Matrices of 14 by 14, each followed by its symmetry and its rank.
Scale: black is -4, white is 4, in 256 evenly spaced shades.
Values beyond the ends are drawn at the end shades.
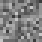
antisymmetric, full rank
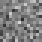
antisymmetric, full rank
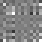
symmetric, rank two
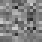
neither, rank three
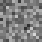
symmetric, full rank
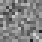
symmetric, full rank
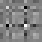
symmetric, rank two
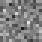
antisymmetric, full rank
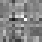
neither, rank three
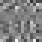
neither, rank three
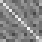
symmetric, full rank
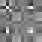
symmetric, rank two
